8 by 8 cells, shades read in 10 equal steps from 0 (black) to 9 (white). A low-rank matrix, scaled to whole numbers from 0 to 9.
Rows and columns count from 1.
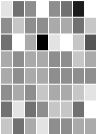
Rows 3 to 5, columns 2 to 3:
9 6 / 5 6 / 5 6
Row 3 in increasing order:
0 3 4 6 7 8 9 9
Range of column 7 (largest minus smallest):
6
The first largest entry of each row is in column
4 2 2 7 1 8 8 4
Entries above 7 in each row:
3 0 3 0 0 1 2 1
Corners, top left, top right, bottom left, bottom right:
8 9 7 6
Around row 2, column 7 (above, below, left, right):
1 7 6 7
